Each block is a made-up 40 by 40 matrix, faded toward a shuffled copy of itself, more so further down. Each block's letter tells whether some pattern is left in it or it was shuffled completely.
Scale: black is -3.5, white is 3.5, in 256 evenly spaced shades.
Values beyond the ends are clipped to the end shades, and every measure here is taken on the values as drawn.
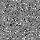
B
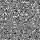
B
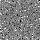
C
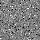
C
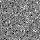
B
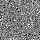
C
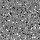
B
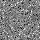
C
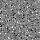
B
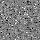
B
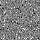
B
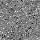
C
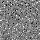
C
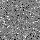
C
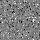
C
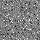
B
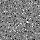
B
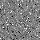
C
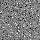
C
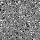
C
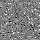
C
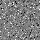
C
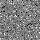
B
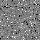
B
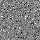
B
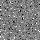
C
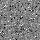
C
